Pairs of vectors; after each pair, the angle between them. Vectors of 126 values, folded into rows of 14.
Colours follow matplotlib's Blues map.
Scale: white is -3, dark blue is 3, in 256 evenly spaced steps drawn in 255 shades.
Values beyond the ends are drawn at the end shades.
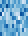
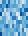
nearly parallel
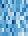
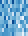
nearly parallel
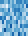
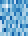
nearly parallel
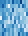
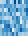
orthogonal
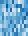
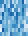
orthogonal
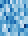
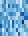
orthogonal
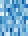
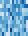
nearly parallel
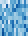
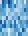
partly opposed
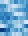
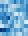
nearly parallel
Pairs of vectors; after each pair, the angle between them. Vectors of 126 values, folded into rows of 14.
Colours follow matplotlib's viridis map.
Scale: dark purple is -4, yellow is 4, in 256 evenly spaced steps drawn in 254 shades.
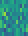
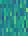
orthogonal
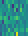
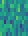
partly opposed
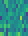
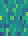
nearly opposite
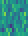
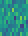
orthogonal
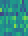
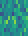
partly aligned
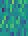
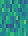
nearly opposite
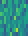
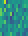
partly aligned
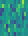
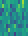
nearly parallel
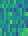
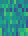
nearly parallel
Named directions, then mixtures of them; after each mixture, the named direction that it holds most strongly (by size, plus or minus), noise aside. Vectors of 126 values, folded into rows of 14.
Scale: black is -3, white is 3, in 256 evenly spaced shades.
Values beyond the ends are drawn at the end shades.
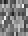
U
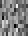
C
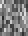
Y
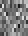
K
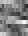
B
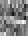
B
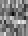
B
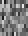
U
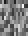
U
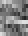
B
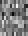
U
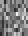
K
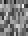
U
